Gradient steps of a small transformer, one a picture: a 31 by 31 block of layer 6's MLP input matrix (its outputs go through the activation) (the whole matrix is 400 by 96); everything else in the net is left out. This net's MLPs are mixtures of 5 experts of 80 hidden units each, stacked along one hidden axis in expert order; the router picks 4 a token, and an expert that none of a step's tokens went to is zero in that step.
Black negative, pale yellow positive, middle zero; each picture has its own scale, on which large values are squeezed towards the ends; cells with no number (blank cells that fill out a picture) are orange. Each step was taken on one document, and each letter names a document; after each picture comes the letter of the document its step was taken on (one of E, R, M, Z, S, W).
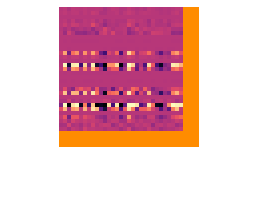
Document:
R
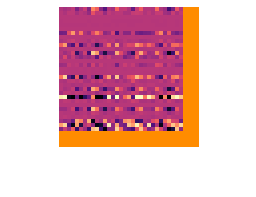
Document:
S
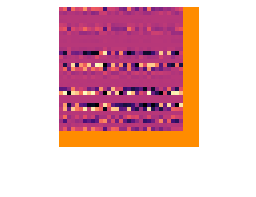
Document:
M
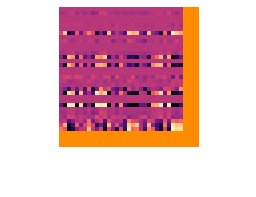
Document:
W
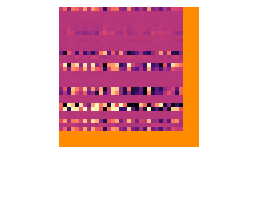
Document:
M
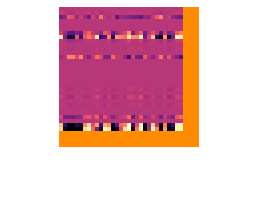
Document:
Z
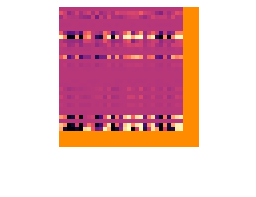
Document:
Z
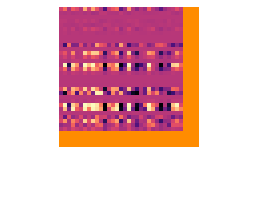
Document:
M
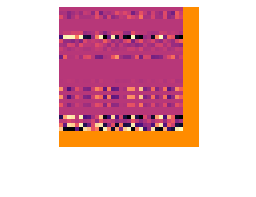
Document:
Z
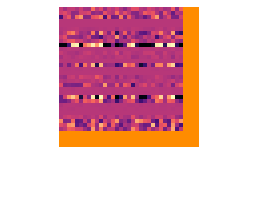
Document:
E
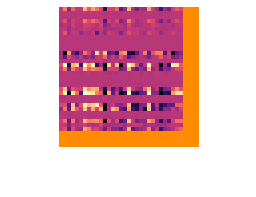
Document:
M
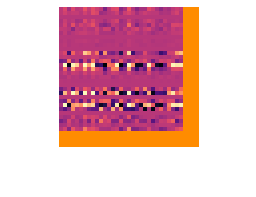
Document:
R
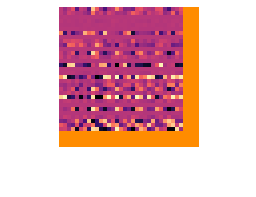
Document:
S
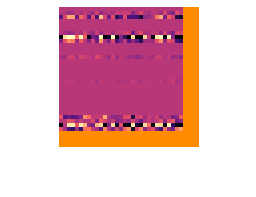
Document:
Z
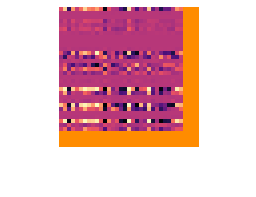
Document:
M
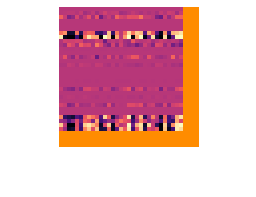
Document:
Z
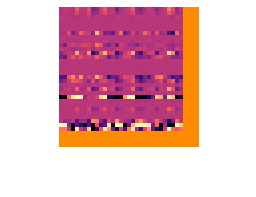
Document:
S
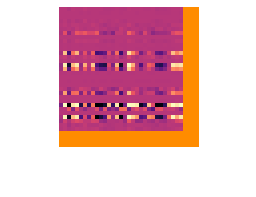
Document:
R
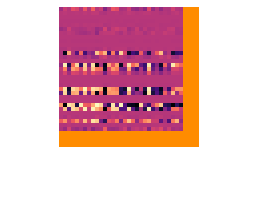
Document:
M
